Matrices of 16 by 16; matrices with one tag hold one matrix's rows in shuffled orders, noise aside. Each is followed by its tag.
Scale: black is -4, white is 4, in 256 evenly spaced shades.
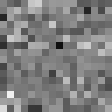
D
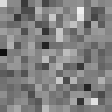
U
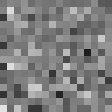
D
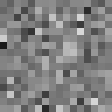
U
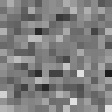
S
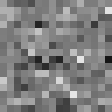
S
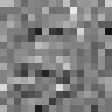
S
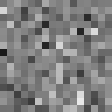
U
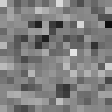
S
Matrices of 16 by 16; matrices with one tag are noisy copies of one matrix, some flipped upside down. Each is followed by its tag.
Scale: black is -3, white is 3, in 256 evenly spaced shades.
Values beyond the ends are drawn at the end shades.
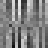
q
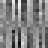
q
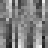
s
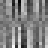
q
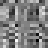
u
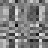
u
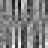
q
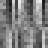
s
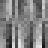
s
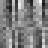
s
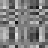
u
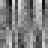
s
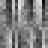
s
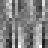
s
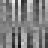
q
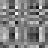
u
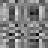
u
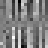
q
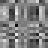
u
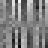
q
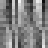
s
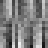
s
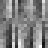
s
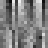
s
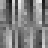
s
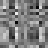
u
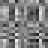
u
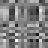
u
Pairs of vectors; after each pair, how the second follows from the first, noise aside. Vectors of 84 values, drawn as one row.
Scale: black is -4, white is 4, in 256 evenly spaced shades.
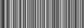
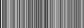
shuffled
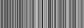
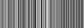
reversed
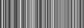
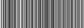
sign-scrambled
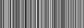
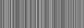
shrunk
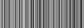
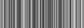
sign-scrambled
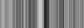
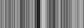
reversed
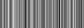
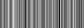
copied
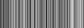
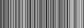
copied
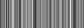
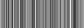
sign-scrambled
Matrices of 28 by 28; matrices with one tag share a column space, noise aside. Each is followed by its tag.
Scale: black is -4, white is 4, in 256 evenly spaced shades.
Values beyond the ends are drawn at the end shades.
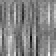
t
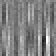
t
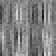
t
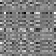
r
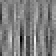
t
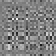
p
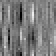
t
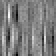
t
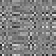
p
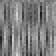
t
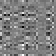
p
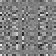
p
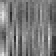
t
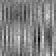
t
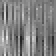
t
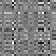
r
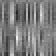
t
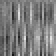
t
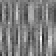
t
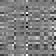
p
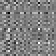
r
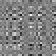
p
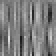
t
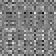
r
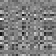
p
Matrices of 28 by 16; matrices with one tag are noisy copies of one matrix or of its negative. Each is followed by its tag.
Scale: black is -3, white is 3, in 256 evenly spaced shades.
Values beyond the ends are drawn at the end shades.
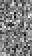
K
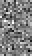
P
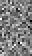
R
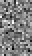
P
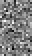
P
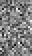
R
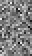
R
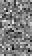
P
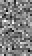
P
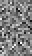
R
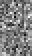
K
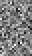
R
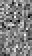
K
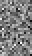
R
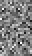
R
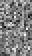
K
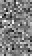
P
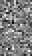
P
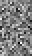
R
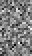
R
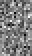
K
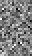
R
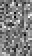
K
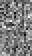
K
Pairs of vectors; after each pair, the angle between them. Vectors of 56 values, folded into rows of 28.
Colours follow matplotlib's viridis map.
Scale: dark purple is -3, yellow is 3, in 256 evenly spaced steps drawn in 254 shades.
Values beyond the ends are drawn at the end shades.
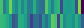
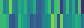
nearly parallel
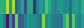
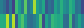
nearly opposite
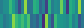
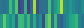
partly aligned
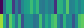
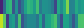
nearly parallel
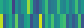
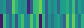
nearly opposite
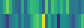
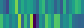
partly opposed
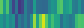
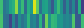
orthogonal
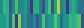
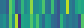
nearly opposite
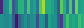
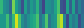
nearly opposite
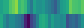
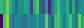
orthogonal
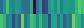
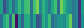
partly opposed
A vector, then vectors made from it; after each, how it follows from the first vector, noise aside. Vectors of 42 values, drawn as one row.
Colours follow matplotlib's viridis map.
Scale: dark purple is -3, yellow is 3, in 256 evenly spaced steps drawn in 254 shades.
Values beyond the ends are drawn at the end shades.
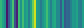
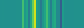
partly zeroed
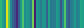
sign-scrambled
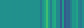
partly zeroed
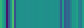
partly zeroed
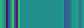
partly zeroed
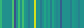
partly zeroed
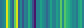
negated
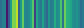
sign-scrambled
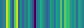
negated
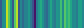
negated
